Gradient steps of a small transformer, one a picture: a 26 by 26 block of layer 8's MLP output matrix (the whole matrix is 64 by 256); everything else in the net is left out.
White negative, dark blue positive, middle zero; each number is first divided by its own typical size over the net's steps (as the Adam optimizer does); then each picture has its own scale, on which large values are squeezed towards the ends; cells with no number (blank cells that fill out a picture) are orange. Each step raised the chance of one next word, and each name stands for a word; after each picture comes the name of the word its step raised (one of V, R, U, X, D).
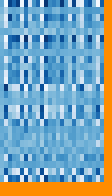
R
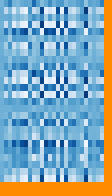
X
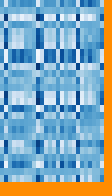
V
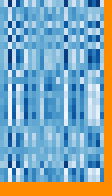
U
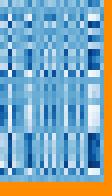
U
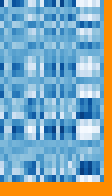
R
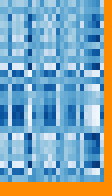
U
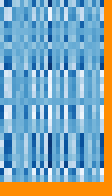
U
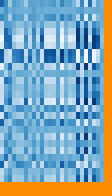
V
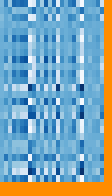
R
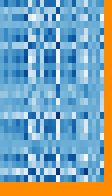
R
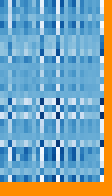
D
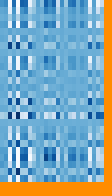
D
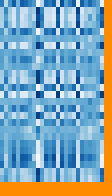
X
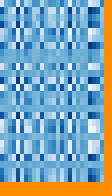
X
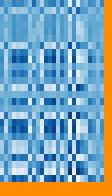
R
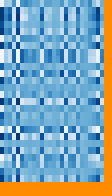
V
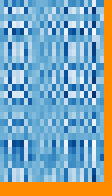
X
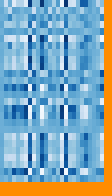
U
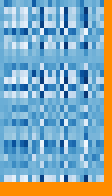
X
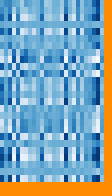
V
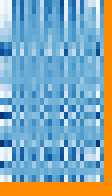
D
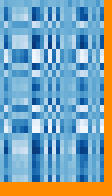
V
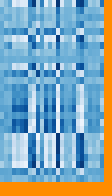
U
